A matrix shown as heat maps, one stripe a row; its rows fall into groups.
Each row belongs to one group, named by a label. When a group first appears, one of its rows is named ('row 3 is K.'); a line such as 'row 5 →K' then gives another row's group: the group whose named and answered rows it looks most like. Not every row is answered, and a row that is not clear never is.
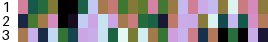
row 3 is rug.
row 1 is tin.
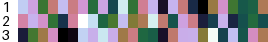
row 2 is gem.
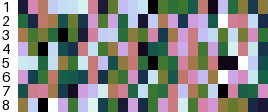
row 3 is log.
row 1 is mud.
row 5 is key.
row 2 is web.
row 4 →tin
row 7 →rug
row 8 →key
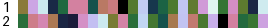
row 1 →log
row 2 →rug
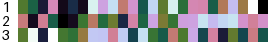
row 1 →web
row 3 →rug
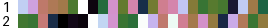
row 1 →key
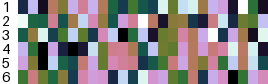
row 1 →key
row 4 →tin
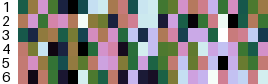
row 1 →rug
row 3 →web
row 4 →log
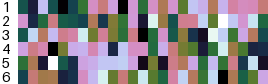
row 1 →web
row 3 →key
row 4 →gem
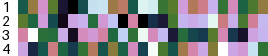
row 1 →rug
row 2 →log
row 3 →gem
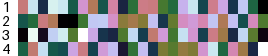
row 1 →key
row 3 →key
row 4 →log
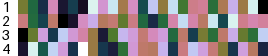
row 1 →web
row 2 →tin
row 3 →mud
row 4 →key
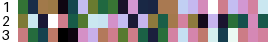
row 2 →rug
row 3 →tin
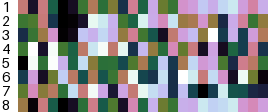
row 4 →rug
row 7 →gem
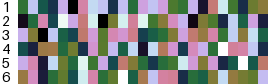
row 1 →gem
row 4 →web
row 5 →key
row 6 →gem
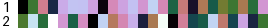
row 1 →mud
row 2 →key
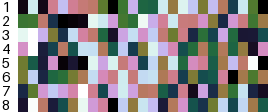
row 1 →key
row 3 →gem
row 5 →web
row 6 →gem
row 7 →mud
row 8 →gem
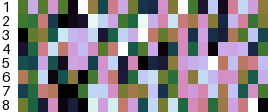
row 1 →key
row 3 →mud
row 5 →log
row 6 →log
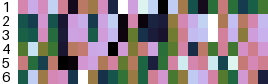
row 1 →gem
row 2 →log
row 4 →gem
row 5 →tin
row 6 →key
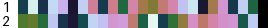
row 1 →key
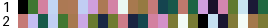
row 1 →mud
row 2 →key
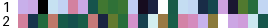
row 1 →key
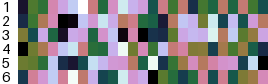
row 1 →mud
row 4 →mud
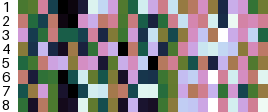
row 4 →log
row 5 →mud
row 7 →rug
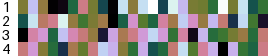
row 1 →gem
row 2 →key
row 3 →mud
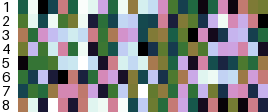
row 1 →gem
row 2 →key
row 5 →mud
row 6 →log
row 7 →mud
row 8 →rug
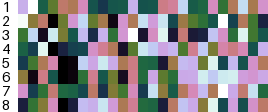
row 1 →key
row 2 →gem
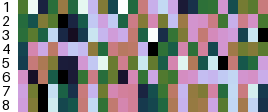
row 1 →gem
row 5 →rug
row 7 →tin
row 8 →tin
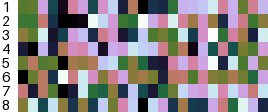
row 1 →log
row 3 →log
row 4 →mud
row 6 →mud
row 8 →key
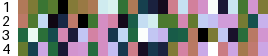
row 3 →gem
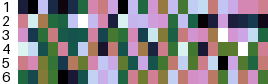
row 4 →key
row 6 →web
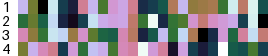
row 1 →tin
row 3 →key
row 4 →gem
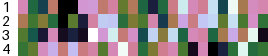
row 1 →tin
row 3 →web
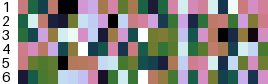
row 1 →tin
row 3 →mud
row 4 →key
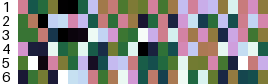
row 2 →key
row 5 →key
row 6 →mud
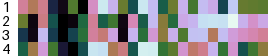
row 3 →web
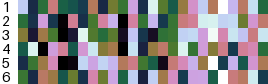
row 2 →log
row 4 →key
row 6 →web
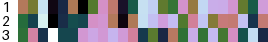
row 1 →log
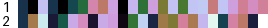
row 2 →log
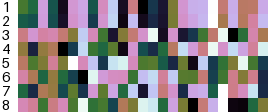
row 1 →log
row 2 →log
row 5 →mud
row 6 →web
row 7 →web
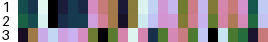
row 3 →mud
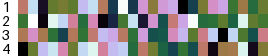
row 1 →gem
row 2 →key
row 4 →mud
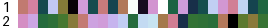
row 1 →key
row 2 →gem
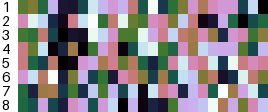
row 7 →web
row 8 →log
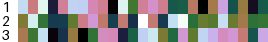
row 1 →gem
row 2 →gem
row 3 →log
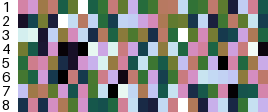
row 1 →key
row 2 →mud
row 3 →key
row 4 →web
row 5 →rug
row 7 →gem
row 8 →key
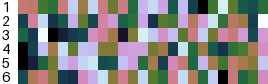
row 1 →gem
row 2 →log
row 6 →rug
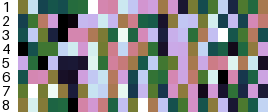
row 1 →gem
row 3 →gem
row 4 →mud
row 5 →tin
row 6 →rug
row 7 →rug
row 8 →gem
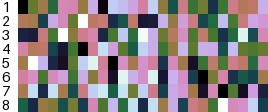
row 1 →mud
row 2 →key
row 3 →mud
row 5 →gem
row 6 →gem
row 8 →web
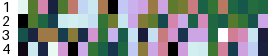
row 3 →web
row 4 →key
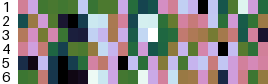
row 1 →key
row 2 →rug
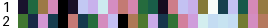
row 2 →log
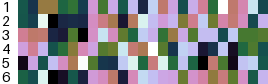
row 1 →web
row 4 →gem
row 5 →key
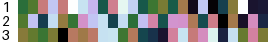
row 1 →mud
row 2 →rug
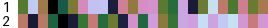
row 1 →gem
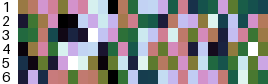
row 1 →gem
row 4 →mud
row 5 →mud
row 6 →key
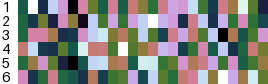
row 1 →key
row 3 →rug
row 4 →gem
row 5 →rug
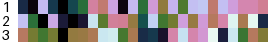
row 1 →web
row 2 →tin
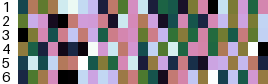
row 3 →mud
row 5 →key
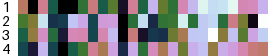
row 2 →log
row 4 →web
